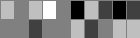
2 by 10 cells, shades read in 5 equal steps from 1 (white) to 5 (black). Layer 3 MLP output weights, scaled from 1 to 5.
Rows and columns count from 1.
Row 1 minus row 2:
-1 0 -2 -2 0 3 -2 1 3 2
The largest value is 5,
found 2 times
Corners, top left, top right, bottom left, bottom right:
2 4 3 2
